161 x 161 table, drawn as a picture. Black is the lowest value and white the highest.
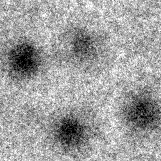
Grain: blotchy. Dips: four. Slope: none. Odd rows or columns: none. Average level on the scale: 60%.
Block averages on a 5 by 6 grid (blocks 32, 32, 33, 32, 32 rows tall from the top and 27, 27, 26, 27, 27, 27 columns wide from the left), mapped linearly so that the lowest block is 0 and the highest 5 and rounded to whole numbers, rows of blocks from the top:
4 5 5 5 5 5 / 1 3 3 2 5 4 / 3 4 5 5 5 4 / 4 4 2 4 4 0 / 5 4 1 4 5 4
